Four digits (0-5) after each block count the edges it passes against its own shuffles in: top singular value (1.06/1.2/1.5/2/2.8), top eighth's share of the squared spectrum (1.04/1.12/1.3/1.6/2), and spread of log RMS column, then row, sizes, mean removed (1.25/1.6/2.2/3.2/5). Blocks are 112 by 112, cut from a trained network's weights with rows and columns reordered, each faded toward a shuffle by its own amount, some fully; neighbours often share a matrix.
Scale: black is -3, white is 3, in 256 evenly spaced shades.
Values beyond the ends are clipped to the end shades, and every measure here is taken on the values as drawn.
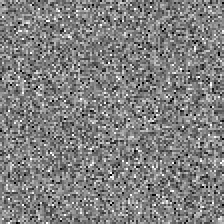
0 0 0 0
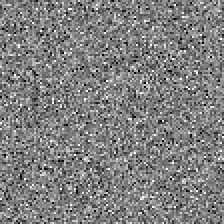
0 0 0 0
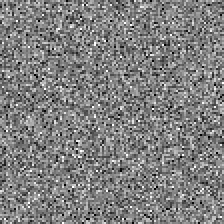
0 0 0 0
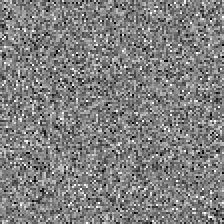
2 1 0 0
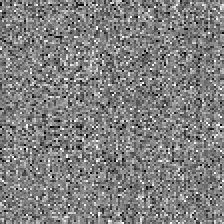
3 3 1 2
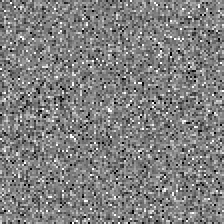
1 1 0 0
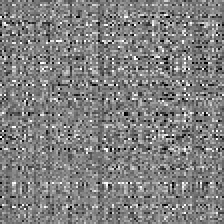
4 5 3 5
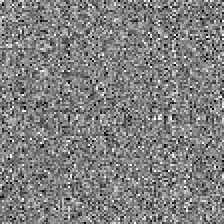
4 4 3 2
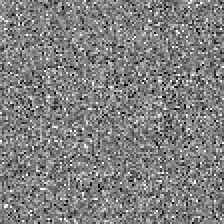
2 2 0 1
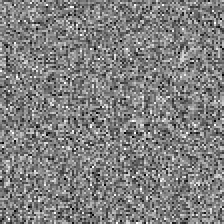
3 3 0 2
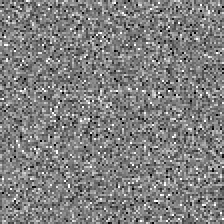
0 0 0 0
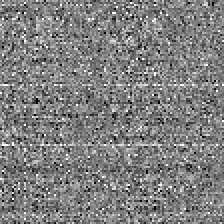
3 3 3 2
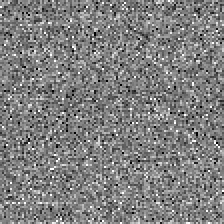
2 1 0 0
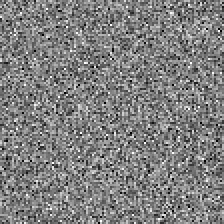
0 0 0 0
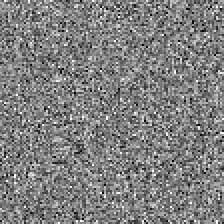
3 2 1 1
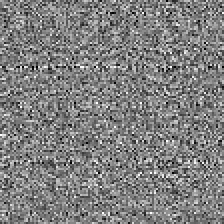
4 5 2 3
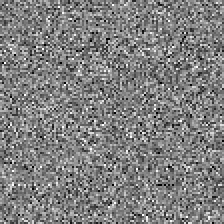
3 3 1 2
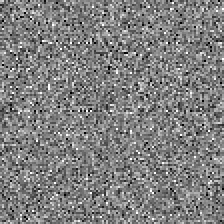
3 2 1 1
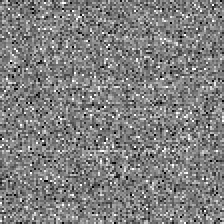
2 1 0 0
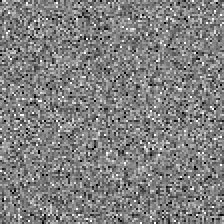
2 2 0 1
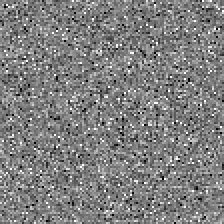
1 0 0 0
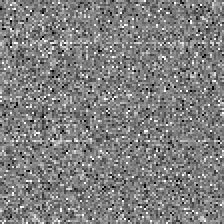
2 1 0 0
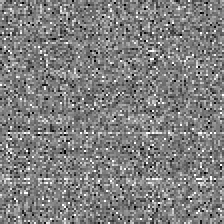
3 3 2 1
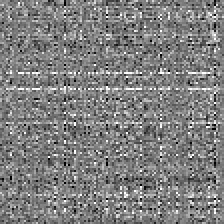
4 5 4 3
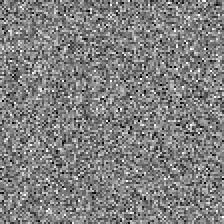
1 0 0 0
